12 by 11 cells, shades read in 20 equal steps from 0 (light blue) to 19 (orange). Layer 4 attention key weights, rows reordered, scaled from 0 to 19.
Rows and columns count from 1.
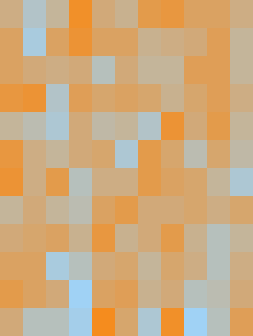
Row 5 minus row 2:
-5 4 -10 -6 -6 -5 -5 7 0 1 0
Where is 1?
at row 12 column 4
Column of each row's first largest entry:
4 4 9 2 8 1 1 6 5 1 1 5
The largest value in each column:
17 17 15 18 19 15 15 18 14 15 14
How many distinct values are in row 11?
8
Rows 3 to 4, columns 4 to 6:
11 5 11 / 14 12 13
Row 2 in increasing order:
2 8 9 10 11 13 13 13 13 14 17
